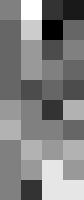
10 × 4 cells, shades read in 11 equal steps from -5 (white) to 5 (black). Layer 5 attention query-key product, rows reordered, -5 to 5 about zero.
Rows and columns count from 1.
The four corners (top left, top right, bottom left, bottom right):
0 4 0 -4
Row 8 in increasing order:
-2 -2 -1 0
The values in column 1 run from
-2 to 1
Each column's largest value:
1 3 5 4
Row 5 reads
1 2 1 2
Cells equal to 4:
1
